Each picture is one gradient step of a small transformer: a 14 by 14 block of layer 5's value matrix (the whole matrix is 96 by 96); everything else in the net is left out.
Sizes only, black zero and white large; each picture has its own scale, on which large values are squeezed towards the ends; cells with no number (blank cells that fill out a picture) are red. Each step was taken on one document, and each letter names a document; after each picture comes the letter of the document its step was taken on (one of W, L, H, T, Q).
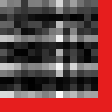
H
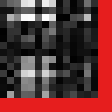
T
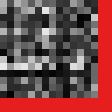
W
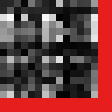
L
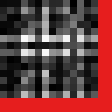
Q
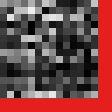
L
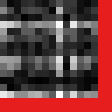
H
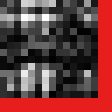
T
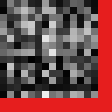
T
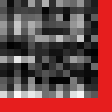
W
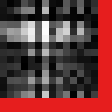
Q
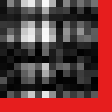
Q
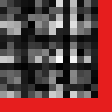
H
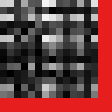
L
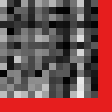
W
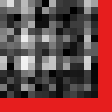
T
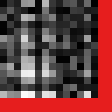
T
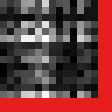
Q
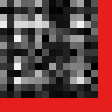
W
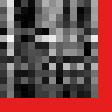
L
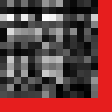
L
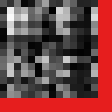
L
